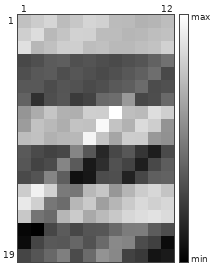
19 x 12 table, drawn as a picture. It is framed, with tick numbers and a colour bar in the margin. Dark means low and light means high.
Seam: horizontal, 30% of the way down, the top part calmer. Stripes: horizontal, repeating 3 times. Average level on the scale: 50%.
